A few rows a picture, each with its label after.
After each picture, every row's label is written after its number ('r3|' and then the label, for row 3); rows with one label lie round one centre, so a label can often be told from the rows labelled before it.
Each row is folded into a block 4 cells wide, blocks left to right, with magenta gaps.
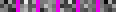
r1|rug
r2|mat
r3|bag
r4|rug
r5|bag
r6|rug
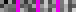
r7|rug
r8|rug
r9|mat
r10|mat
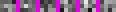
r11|bag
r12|bag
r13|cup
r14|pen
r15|mat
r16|mat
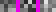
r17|cup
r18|rug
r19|mat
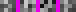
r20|pen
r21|mat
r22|rug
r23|pen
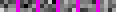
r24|cup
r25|cup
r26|rug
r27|mat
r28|bag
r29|mat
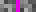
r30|bag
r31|pen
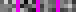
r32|mat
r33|rug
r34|pen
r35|bag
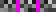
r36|rug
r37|rug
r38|rug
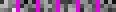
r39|mat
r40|rug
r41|pen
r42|cup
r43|pen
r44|rug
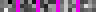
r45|pen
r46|rug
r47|cup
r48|mat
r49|bag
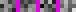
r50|pen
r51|cup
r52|rug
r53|mat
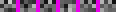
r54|rug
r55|cup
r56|rug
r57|cup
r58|rug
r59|rug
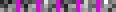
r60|cup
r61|cup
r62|mat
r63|cup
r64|mat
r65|mat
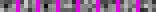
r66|cup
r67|mat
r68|cup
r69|bag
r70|mat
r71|cup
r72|mat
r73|bag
